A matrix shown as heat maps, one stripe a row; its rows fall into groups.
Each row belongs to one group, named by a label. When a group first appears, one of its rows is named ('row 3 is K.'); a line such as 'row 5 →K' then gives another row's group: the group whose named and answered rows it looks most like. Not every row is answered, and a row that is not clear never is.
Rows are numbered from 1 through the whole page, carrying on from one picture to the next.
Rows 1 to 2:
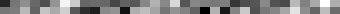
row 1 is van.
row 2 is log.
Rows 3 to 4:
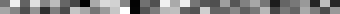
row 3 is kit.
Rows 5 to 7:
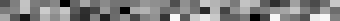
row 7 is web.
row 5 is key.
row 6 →log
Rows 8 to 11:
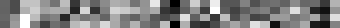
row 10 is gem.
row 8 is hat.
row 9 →hat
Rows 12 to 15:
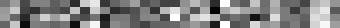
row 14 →web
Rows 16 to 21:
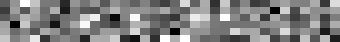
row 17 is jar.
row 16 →gem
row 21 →kit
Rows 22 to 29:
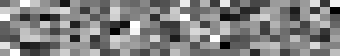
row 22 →gem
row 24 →kit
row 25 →log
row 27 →hat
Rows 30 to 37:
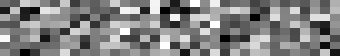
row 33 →hat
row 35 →kit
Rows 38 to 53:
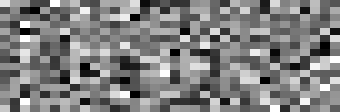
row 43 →gem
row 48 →jar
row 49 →key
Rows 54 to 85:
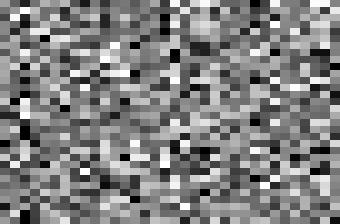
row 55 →gem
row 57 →web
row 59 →van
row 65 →web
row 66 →hat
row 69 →key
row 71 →web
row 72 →kit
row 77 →jar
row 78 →hat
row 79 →web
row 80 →van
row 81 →log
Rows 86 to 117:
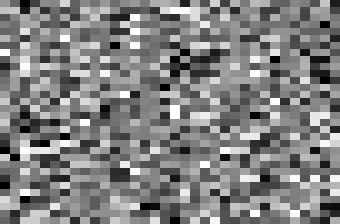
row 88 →log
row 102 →web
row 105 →key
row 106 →van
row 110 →log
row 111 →key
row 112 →van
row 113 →gem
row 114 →kit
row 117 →hat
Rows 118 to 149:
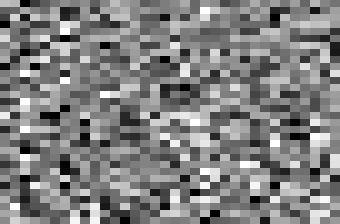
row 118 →kit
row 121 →van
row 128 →gem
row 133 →key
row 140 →gem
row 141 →key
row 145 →hat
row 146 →web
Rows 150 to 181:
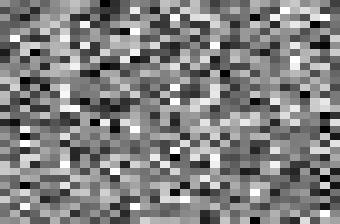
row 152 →web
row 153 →hat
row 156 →hat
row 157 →van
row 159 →van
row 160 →log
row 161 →kit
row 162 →van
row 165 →van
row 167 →key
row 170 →gem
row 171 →web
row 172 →hat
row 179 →log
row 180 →log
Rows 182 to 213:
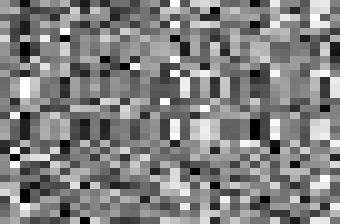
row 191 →log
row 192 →web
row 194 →gem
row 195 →gem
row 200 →web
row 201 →web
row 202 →key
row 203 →jar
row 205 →jar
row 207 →van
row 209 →kit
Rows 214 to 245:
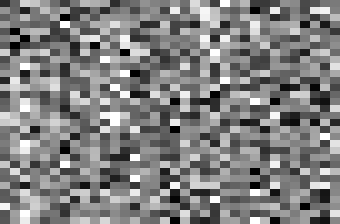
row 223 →gem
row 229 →gem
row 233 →log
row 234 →gem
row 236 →log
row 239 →log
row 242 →hat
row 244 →gem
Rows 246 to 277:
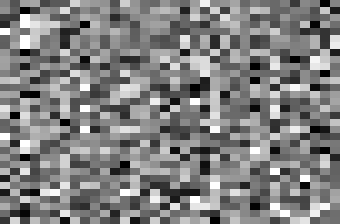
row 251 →gem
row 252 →gem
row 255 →web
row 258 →hat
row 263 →key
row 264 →hat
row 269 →log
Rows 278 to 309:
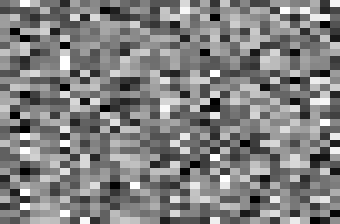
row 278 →gem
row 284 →key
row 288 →hat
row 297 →gem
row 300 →hat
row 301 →hat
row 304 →log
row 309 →hat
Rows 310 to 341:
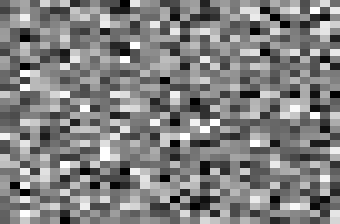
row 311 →key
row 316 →log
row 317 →key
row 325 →hat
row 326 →key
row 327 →hat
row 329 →kit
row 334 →log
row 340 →gem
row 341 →key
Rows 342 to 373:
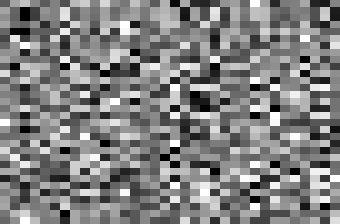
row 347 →jar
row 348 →gem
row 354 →web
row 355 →hat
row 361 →hat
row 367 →key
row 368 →web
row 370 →web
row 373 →gem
